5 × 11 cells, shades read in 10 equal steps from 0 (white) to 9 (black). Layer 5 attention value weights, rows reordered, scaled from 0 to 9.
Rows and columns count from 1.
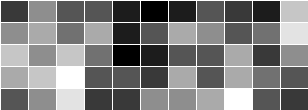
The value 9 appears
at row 1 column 6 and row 3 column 5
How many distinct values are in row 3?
8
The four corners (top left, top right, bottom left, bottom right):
7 2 6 7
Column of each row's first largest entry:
6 5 5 6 4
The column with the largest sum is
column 5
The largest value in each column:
7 4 6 7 9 9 8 6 7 8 7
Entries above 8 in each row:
1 0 1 0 0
